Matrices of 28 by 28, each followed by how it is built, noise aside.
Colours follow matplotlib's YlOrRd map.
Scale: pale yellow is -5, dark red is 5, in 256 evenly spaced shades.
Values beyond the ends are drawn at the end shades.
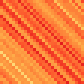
Toeplitz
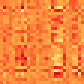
low rank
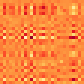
low rank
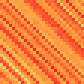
Toeplitz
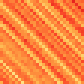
Toeplitz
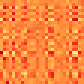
low rank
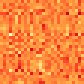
low rank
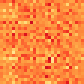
low rank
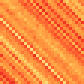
Toeplitz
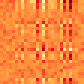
low rank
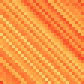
Toeplitz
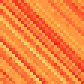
Toeplitz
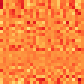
low rank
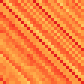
Toeplitz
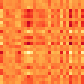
low rank
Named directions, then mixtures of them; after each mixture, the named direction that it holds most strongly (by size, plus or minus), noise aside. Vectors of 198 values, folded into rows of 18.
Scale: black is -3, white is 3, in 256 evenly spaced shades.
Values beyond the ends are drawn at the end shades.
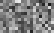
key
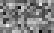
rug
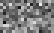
rug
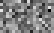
key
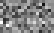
rug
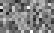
key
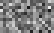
key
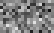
rug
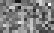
key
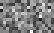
key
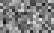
key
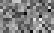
key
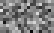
rug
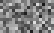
key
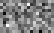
rug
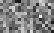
key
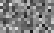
key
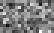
rug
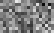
key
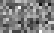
rug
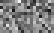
key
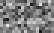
rug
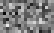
rug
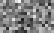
key
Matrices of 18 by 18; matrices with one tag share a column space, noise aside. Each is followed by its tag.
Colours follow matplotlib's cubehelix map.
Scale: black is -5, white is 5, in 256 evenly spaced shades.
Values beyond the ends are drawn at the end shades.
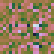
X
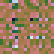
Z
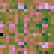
X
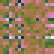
Z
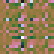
Z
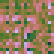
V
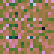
Z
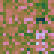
V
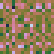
X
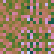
V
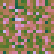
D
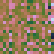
V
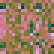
X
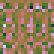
X
